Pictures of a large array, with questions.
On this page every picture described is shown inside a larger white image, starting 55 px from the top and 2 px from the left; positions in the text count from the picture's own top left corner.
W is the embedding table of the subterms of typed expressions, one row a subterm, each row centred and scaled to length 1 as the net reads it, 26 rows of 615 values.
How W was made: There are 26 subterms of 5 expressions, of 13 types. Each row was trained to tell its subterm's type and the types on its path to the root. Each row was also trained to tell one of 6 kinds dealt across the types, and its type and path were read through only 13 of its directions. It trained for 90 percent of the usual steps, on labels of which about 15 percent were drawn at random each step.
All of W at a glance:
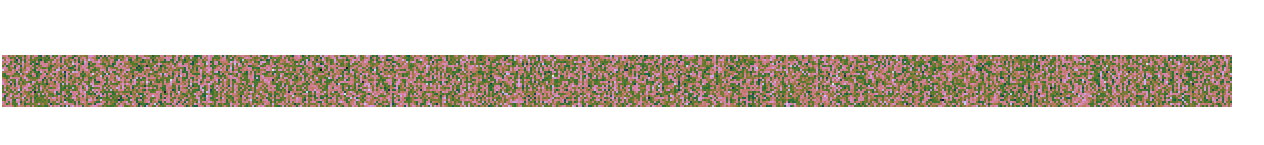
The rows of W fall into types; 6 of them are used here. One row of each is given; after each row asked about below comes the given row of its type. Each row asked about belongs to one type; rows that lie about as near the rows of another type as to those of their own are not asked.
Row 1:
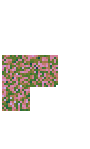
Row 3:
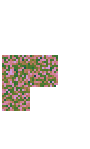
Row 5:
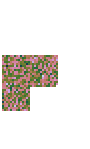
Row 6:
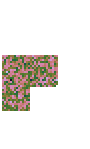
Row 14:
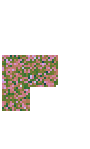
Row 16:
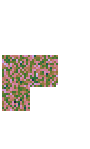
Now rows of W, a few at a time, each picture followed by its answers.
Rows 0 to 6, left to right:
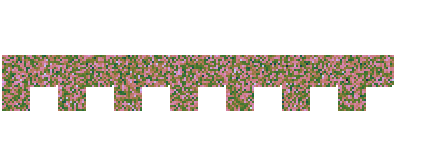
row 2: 6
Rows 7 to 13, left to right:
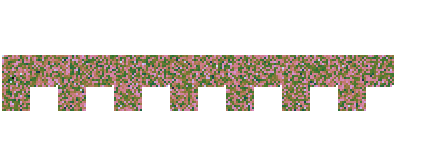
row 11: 16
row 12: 3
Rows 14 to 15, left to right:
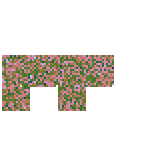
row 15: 5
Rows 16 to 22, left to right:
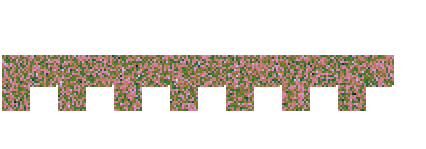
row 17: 5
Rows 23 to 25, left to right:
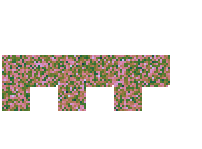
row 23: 6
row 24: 3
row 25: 14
